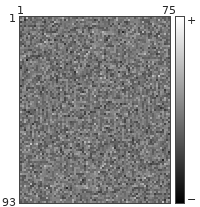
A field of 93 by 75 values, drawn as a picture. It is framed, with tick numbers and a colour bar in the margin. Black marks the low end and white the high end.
Symmetry: a half turn. Grain: fine. Seam: none. Stripes: none. Histogram: bell-shaped. Slope: none.
